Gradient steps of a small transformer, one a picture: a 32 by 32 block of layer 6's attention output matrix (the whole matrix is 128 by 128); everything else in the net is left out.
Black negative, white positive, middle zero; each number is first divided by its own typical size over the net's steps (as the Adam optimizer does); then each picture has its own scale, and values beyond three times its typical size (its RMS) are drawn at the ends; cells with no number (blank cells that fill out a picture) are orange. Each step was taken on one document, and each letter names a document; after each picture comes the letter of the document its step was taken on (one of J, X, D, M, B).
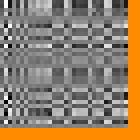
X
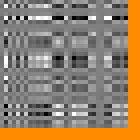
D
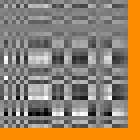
D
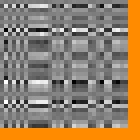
D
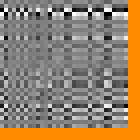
X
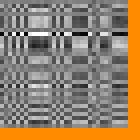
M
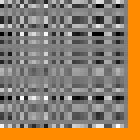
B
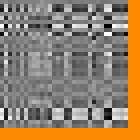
X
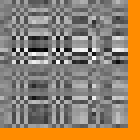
M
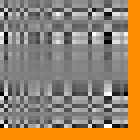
X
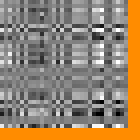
B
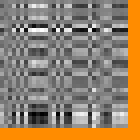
M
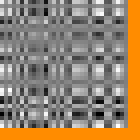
B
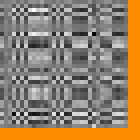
M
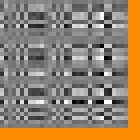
X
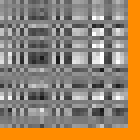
B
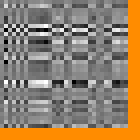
D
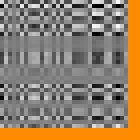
B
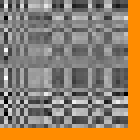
X
